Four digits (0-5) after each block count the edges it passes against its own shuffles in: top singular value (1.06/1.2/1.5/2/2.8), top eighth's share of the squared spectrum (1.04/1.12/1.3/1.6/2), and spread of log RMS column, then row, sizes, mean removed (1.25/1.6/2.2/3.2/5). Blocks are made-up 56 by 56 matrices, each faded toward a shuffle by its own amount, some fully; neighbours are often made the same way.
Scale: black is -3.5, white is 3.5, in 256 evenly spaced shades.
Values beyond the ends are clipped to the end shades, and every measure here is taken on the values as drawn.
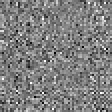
4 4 2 2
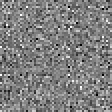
3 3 2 2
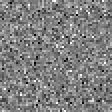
2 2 0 0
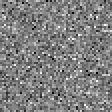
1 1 0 0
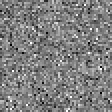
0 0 0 0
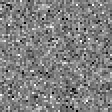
0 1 0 0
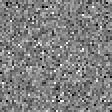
2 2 0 1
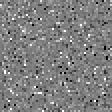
1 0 0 0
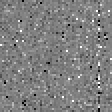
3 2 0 0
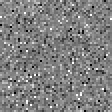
0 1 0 0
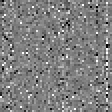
2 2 2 0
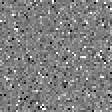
0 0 0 0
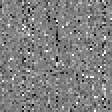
2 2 2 0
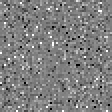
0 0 1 0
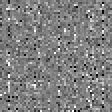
2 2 3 0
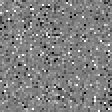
3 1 0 0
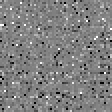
3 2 0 1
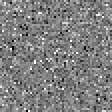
1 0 0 0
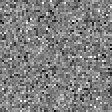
1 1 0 0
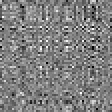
4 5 3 3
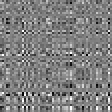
5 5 4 4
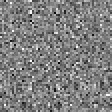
3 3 2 1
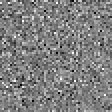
3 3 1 1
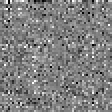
4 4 2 2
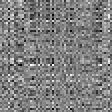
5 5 3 3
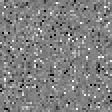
2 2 1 0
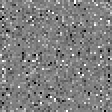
2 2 1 0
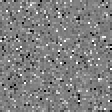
0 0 0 0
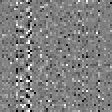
4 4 3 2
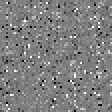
2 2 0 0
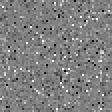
1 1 0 0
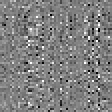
4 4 4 2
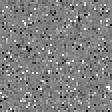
0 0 0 0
